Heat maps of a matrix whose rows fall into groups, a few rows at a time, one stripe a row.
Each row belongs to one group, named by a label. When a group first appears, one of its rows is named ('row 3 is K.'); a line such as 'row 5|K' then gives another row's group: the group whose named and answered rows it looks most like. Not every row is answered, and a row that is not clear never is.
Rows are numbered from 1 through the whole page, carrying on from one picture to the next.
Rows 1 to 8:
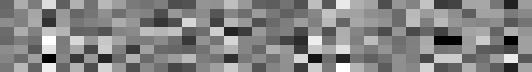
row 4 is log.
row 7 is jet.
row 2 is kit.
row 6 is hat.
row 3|kit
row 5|hat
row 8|hat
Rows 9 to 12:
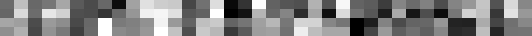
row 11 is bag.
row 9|log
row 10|log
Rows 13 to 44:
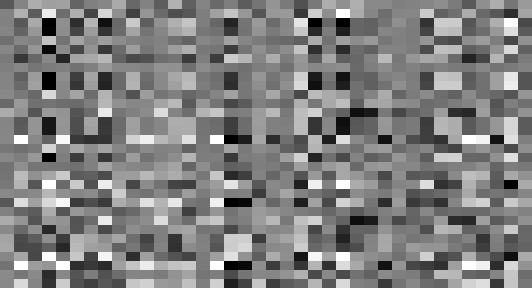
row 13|kit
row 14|hat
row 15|jet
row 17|hat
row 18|jet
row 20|bag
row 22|jet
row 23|hat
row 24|bag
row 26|jet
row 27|jet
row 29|hat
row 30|jet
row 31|bag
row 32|log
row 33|hat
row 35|log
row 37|bag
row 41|hat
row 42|log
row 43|jet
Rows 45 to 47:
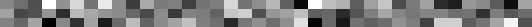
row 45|hat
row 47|jet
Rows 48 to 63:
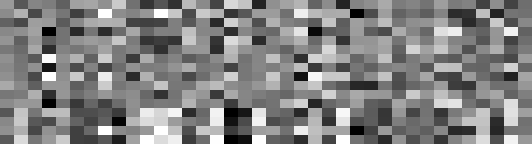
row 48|kit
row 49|bag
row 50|kit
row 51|jet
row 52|kit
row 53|kit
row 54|hat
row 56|hat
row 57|bag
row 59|jet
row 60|log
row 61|log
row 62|bag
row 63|log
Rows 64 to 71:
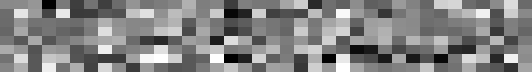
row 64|jet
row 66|bag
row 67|bag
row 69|bag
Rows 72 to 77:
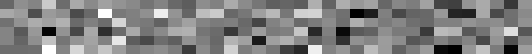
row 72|hat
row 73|bag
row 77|hat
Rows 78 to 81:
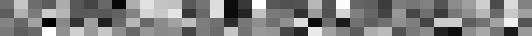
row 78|log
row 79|log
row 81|hat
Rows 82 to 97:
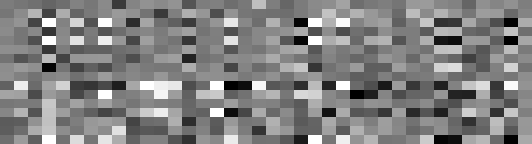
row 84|hat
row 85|jet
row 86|hat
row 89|jet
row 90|bag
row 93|hat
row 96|kit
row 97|hat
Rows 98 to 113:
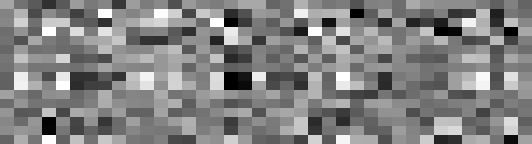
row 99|bag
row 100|log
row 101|hat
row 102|kit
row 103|bag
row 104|log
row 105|bag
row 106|log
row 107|log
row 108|bag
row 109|bag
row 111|jet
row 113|hat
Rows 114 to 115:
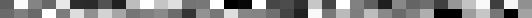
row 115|hat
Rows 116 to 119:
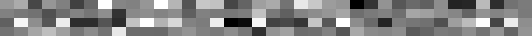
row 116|bag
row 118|log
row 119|kit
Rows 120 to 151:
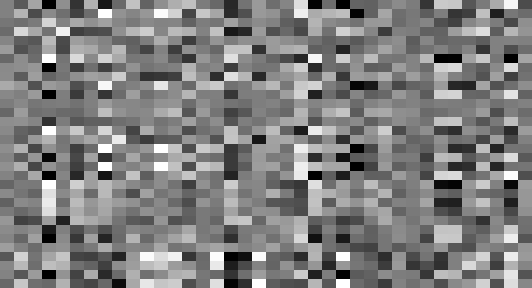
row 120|jet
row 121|bag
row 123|log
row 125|kit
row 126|hat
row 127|jet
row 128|kit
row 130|jet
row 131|bag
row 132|bag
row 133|jet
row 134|hat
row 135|kit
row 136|bag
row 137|jet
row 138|bag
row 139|jet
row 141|hat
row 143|hat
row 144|kit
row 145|jet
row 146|jet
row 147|bag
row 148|log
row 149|log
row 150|jet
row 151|log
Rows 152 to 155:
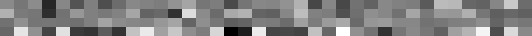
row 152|jet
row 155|log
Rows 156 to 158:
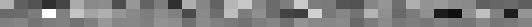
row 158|bag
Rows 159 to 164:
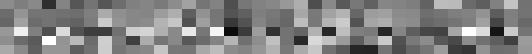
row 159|jet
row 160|bag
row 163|hat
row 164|bag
